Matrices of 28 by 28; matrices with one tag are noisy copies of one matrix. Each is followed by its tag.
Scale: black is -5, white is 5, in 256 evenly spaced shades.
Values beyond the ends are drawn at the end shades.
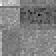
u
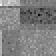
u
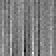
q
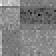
u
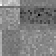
u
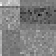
u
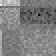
u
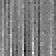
q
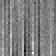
q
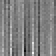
q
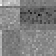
u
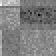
u
